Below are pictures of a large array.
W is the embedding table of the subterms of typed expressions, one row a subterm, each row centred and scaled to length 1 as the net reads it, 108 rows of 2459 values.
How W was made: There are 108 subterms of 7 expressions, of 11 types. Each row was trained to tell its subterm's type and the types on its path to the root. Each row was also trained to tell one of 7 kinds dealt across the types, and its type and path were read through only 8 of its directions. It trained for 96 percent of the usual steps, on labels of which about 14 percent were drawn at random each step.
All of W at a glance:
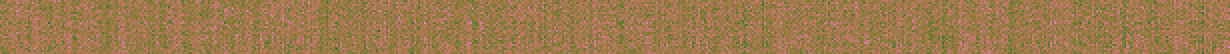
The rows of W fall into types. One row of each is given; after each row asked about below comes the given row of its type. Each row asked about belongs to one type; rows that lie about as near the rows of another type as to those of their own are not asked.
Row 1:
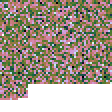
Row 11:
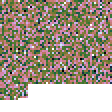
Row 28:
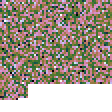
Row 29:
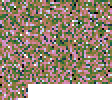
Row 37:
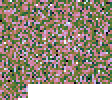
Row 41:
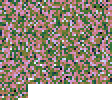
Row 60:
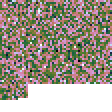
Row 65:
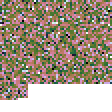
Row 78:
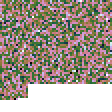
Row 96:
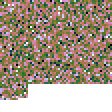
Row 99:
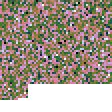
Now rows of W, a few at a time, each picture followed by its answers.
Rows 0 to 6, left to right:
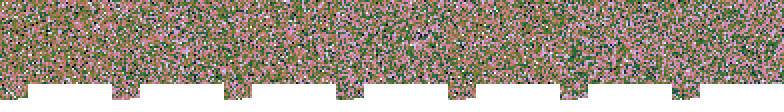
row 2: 28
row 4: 1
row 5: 1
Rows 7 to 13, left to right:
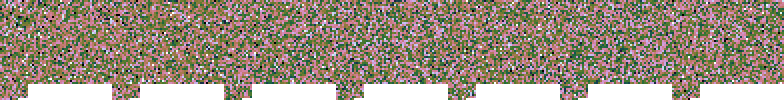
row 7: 28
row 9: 60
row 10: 65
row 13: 96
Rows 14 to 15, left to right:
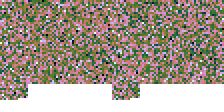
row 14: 11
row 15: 60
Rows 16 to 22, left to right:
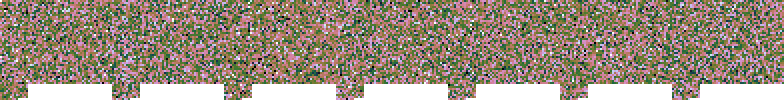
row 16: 37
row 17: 96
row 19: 96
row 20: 1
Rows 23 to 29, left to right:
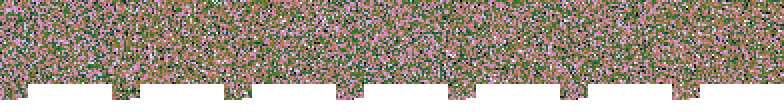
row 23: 41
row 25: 37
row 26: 1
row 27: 1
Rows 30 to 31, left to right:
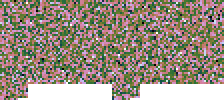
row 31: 28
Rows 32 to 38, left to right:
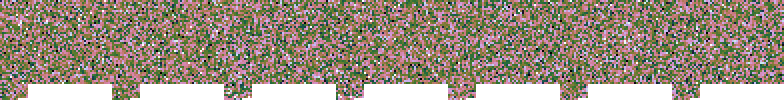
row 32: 65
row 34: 96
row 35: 1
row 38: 41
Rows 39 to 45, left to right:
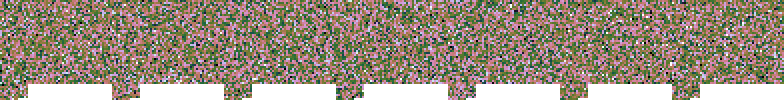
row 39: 78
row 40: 99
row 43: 28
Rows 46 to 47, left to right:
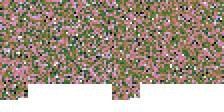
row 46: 60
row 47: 37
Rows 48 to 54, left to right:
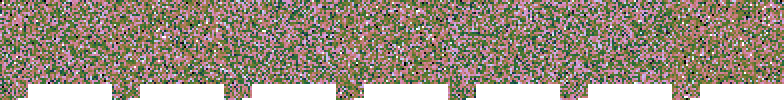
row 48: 65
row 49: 99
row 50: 28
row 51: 99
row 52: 60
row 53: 96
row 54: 28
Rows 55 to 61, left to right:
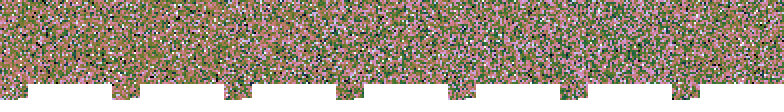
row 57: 41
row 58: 60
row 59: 65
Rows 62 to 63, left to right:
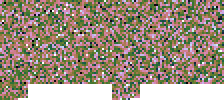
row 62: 99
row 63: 28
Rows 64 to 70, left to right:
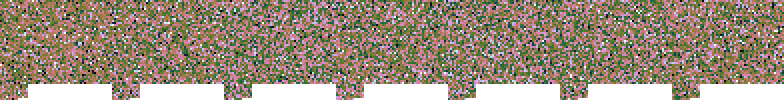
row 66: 28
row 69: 41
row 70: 60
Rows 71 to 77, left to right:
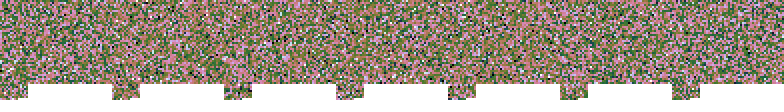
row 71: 78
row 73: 60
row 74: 65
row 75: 28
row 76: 60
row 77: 65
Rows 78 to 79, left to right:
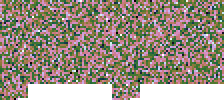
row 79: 1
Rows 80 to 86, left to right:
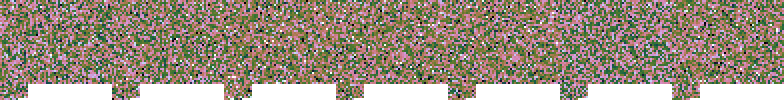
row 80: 96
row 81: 60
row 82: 28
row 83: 65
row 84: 65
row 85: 65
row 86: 99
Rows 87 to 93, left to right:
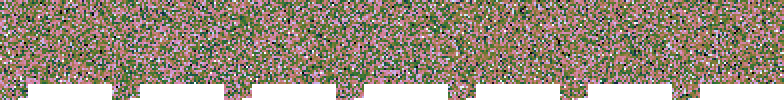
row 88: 99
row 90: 1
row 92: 60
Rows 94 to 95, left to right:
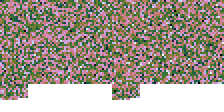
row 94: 1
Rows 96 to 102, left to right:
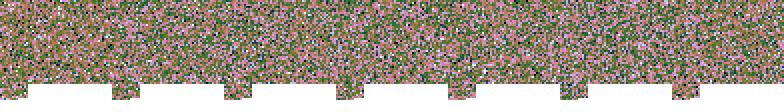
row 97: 11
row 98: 96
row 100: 1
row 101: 65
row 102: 37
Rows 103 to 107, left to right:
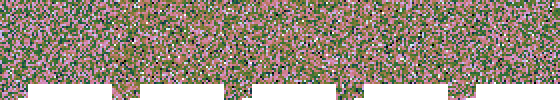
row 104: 78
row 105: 99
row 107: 96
